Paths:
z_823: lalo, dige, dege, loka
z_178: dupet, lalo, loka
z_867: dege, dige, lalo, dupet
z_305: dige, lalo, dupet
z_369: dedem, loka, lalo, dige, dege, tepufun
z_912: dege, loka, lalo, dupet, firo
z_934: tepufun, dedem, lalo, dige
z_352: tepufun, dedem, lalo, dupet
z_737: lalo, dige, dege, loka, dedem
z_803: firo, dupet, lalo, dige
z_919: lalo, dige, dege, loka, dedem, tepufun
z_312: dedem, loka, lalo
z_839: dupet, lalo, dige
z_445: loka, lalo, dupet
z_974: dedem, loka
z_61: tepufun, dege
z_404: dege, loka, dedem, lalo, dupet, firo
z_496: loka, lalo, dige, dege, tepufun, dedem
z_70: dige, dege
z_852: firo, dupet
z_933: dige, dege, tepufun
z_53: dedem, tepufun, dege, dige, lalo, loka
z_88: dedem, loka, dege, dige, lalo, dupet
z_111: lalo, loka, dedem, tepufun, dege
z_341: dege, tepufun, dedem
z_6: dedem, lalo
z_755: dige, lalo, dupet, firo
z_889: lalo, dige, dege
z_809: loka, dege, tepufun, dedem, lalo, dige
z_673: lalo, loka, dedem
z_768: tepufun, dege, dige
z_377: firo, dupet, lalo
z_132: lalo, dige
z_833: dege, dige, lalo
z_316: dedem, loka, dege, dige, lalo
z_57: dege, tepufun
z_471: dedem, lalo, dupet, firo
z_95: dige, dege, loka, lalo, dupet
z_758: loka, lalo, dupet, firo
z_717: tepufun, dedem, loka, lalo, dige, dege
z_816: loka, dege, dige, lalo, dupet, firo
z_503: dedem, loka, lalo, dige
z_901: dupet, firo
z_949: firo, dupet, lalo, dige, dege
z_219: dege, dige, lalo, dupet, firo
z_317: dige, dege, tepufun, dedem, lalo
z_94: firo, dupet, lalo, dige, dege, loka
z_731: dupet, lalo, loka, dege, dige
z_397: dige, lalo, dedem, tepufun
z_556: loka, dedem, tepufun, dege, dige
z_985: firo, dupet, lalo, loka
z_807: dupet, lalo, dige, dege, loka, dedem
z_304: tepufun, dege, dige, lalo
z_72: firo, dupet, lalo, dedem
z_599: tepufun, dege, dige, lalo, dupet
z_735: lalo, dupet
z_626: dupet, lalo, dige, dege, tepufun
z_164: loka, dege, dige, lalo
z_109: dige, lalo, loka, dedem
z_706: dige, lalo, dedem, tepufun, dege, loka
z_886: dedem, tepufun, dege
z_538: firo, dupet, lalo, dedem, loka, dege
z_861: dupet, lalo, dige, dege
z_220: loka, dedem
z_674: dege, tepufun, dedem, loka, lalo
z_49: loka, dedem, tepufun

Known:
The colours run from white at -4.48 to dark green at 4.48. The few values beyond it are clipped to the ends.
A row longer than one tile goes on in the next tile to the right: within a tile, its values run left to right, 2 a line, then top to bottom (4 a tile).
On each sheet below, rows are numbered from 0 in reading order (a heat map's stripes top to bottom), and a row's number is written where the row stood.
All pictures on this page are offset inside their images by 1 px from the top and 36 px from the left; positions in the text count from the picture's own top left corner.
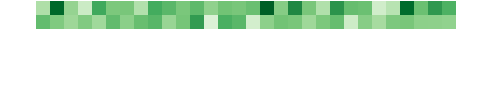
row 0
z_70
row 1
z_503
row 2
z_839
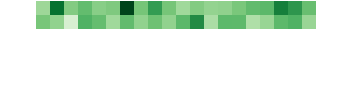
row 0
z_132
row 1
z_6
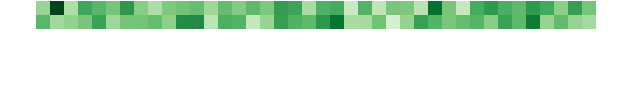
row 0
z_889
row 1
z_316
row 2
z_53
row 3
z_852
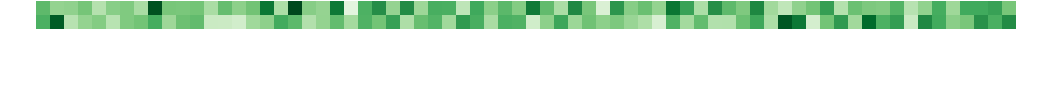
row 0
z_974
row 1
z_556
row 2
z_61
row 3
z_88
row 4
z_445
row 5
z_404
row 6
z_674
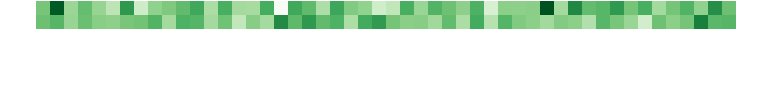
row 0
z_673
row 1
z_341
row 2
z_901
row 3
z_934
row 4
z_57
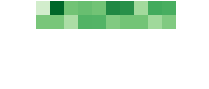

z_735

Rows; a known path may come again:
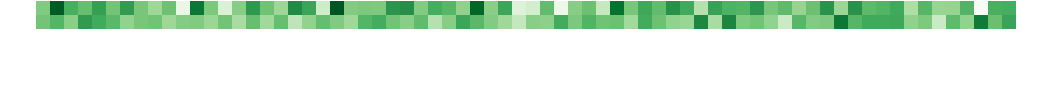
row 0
z_538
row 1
z_305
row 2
z_735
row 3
z_807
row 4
z_867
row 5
z_57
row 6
z_341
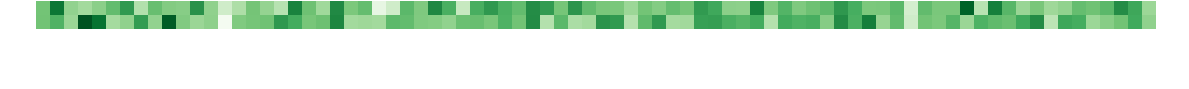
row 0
z_912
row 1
z_933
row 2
z_178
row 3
z_852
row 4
z_316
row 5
z_833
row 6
z_768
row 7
z_312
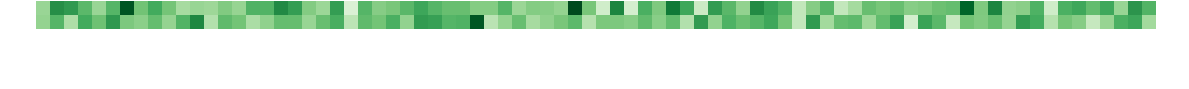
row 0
z_803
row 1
z_6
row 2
z_304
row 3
z_974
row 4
z_599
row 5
z_72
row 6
z_503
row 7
z_886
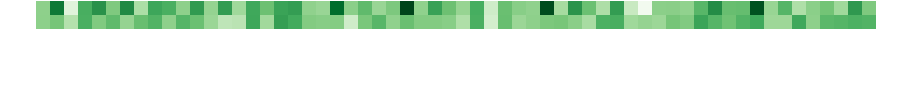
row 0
z_61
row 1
z_164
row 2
z_132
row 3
z_934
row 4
z_317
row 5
z_823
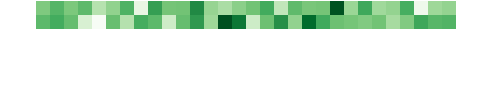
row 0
z_220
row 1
z_404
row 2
z_737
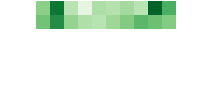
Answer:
z_706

